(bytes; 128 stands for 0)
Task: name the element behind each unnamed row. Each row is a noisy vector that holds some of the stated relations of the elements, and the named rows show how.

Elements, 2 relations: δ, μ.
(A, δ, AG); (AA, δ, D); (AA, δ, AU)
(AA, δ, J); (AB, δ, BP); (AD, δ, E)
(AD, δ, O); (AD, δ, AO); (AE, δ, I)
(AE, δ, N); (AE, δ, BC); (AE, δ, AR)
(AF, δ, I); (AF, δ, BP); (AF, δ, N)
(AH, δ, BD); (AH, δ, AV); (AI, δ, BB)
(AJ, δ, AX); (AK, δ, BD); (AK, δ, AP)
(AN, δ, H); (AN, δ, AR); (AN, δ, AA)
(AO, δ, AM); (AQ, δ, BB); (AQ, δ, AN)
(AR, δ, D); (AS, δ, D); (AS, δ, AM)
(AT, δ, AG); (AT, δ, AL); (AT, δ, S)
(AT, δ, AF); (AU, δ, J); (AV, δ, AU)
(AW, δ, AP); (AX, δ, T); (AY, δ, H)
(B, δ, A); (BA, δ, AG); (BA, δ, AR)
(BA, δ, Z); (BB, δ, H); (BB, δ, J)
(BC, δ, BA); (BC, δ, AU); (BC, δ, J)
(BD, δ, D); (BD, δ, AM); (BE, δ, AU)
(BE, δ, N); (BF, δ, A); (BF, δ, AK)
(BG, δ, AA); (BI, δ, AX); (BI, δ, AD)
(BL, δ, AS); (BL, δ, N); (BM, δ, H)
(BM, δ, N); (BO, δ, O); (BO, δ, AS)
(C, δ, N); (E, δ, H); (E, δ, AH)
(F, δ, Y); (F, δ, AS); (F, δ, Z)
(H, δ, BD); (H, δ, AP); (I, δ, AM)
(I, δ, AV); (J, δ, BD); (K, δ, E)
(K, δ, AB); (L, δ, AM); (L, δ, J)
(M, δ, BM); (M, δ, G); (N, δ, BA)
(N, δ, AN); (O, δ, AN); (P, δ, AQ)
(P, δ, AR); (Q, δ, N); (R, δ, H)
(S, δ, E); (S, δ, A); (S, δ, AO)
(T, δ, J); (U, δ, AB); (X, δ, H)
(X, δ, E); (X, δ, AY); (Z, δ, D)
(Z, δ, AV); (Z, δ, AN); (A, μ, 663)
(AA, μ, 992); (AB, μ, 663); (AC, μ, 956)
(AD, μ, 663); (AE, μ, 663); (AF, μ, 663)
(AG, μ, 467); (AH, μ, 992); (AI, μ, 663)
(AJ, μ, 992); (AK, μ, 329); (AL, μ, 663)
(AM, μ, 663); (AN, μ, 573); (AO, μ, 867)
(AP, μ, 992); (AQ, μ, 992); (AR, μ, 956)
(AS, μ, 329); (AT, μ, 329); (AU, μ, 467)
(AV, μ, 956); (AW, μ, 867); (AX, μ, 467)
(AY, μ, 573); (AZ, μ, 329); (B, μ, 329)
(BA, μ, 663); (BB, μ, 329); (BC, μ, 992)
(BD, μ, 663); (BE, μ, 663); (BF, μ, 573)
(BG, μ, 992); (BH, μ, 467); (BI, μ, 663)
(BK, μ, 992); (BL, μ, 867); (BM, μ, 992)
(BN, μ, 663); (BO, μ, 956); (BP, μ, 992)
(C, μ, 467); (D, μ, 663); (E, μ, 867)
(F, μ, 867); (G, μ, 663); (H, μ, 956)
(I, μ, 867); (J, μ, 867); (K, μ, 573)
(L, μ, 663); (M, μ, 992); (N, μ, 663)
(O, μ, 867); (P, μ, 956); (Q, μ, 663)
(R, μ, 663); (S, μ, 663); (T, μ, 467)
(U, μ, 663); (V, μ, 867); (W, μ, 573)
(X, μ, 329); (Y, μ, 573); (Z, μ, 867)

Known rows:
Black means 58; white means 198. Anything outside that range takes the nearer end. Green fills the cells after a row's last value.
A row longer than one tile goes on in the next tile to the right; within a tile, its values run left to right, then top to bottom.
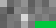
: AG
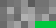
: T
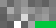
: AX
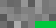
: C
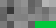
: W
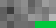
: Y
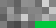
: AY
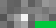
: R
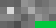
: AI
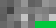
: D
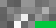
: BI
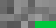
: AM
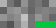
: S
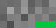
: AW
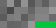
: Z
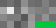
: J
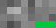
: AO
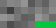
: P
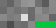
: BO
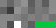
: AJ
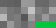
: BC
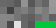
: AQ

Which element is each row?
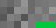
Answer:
V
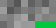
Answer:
BA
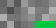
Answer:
AA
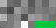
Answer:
A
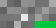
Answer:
AD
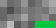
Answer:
X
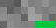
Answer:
BE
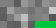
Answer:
E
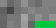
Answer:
AL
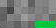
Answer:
BH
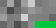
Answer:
AV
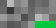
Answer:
AR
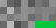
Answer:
B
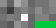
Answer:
AC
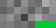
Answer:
K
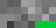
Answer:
BM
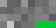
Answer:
AT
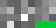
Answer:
BB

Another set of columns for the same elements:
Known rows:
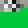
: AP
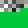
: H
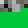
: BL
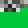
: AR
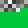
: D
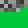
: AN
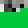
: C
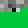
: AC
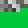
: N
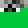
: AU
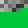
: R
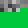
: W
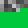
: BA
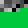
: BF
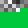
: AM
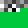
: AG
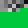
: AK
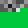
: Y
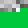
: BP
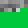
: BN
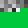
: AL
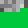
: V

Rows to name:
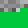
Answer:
BK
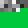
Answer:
AF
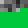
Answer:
L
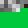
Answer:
I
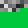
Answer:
AY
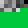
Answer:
S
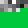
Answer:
K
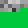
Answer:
G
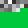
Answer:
J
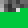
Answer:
BO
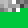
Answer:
AB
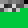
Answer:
B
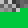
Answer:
BD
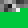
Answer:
AS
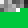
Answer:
AO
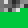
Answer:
AJ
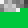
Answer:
E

